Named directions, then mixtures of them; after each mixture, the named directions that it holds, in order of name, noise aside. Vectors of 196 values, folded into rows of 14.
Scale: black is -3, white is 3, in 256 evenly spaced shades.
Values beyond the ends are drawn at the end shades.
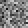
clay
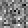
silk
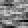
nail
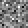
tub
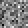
clay, tub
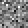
tub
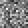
clay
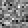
nail, tub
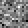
nail, tub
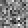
clay, silk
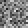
clay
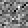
silk, tub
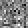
silk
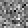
silk, tub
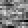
nail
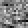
nail, silk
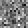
silk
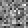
silk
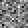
tub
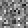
silk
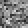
clay, nail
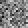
clay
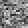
clay, nail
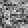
clay, nail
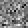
silk, tub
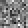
clay, silk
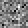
silk, tub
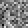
clay, tub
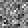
silk, tub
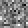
silk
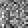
clay, tub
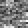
clay, nail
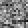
nail, silk
